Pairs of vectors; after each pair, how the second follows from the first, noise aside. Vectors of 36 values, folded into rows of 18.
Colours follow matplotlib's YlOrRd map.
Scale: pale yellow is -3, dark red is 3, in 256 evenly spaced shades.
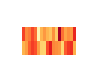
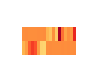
partly zeroed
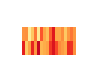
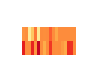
partly zeroed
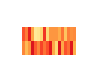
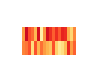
reversed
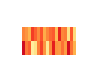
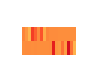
partly zeroed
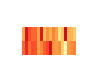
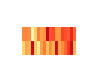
reversed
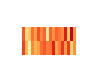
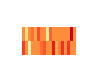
partly zeroed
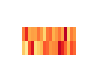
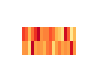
reversed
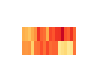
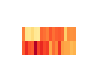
reversed
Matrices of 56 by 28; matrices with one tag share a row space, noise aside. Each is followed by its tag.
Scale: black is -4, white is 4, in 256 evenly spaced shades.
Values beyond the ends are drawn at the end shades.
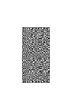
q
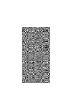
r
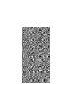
q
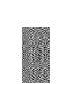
q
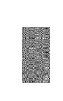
r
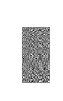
q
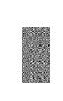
q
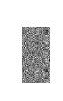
r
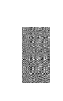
q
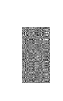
r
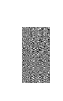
q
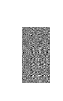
q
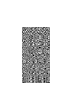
q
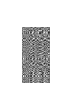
q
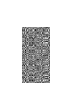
r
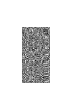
r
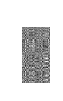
r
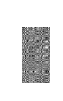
r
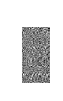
q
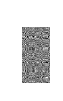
r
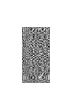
q
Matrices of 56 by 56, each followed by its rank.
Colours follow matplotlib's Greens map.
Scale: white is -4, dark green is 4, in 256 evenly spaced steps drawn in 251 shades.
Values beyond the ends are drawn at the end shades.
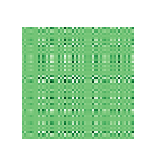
one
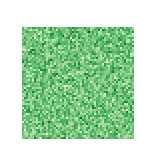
full rank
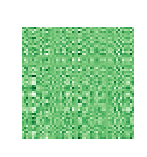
three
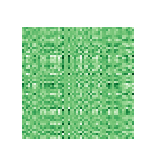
three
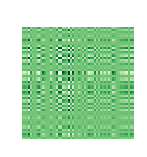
one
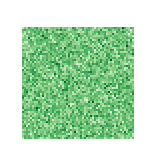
full rank
